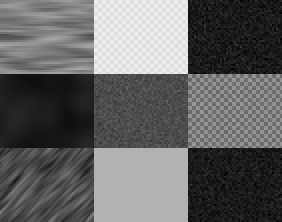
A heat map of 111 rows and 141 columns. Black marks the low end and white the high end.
It is made of 3 by 3 panels. Panel 1,1: middling, streaked across. Panel 1,2: very high, checkered, faint in contrast. Panel 1,3: very low, fine-grained, faint in contrast. Panel 2,1: very low, smooth, faint in contrast. Panel 2,2: low, fine-grained, faint in contrast. Panel 2,3: middling, checkered. Panel 3,1: low, slanting up to the right. Panel 3,2: high, flat. Panel 3,3: very low, fine-grained, faint in contrast.
